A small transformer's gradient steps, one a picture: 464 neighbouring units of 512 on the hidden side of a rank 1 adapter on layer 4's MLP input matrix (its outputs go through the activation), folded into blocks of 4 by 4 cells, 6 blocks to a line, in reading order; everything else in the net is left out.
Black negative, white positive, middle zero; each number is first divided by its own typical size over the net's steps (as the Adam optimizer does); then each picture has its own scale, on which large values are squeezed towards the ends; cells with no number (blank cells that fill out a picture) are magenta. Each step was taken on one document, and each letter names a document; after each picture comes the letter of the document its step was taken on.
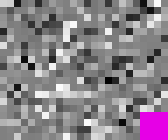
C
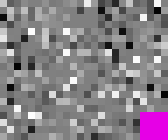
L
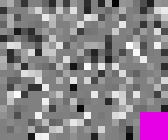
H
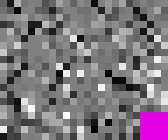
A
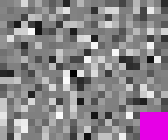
A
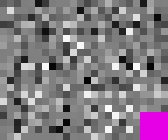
C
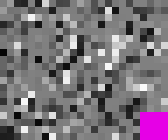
A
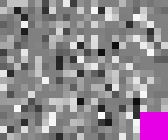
A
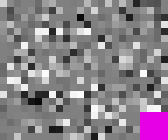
C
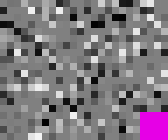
H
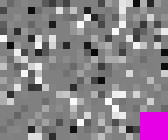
H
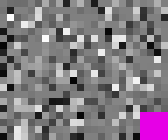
A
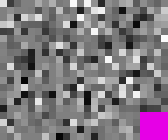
C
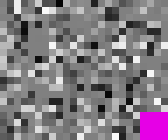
A
